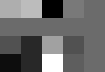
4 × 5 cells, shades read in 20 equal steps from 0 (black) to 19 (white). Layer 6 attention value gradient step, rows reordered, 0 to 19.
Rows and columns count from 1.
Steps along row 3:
down up down up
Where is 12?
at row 3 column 3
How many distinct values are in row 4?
5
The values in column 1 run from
1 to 13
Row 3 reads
6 3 12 6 8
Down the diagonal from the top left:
13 8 12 7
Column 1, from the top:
13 8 6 1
